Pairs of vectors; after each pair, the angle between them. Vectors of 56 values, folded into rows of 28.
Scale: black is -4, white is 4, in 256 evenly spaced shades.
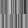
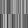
partly opposed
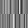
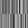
nearly opposite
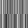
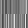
partly opposed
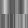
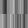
nearly opposite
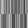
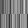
nearly opposite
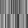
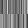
partly aligned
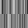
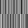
partly opposed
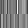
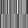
nearly parallel
